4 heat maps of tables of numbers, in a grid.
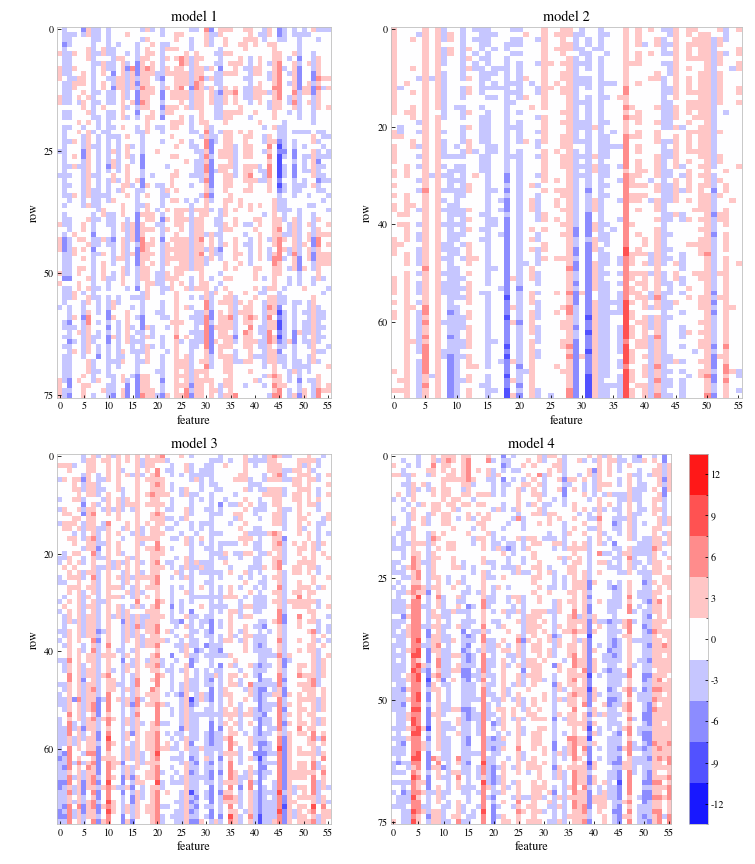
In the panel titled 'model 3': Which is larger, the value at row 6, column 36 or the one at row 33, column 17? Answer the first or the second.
the first
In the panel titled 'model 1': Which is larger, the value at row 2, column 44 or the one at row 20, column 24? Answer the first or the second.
the second
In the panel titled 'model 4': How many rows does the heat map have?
76
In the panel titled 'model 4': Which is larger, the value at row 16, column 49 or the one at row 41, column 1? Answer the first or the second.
the first
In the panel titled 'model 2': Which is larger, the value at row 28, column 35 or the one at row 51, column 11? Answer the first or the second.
the first
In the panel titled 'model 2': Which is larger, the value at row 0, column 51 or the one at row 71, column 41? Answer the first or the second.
the first
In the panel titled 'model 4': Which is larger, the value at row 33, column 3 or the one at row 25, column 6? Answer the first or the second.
the first
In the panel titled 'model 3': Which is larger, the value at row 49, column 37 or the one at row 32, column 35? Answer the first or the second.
the second
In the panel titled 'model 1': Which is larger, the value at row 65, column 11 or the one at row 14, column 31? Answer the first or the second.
the second
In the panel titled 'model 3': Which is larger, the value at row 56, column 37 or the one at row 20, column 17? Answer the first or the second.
the second
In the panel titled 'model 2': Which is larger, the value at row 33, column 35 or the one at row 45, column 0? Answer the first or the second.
the second
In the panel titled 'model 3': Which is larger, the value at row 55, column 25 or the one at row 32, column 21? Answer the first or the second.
the second
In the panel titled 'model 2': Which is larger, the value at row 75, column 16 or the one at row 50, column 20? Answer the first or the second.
the first
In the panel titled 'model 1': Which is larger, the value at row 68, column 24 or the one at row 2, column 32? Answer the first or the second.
the first
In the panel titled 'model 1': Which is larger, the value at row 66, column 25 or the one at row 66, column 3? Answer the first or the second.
the second
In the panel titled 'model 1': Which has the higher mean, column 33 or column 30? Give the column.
30
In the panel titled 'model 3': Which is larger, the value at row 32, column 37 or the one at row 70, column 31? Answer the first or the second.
the first
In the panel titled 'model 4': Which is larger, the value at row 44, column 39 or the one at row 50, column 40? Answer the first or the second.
the second
